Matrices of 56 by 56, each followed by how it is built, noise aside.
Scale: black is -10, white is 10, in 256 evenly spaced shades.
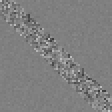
banded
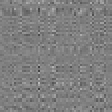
low rank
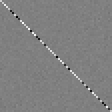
diagonal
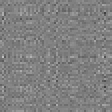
low rank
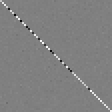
diagonal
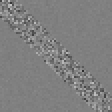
banded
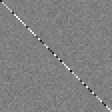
diagonal
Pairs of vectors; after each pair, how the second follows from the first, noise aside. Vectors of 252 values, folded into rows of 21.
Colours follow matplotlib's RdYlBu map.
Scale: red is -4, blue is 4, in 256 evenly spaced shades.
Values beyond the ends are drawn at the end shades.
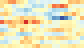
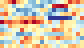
scaled up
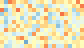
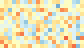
reversed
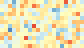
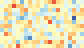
reversed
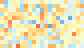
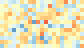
reversed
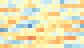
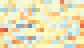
sign-scrambled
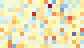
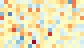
reversed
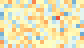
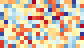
scaled up
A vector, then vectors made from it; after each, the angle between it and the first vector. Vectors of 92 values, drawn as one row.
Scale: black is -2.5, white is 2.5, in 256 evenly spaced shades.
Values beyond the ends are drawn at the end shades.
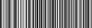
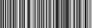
orthogonal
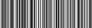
nearly opposite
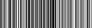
partly aligned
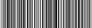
partly opposed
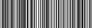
nearly opposite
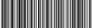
nearly opposite
